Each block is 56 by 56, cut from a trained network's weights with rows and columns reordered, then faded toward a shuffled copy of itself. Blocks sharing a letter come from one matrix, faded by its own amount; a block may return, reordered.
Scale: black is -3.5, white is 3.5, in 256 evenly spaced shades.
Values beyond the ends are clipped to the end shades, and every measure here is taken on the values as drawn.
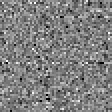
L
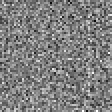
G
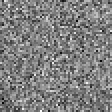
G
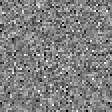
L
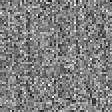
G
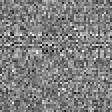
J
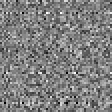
J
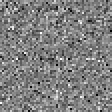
L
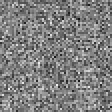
G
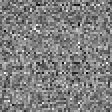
J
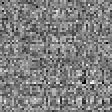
J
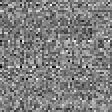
J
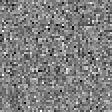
L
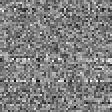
J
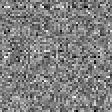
J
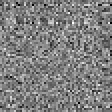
J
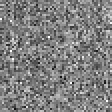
G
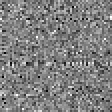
L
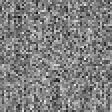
G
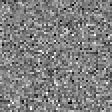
L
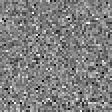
L
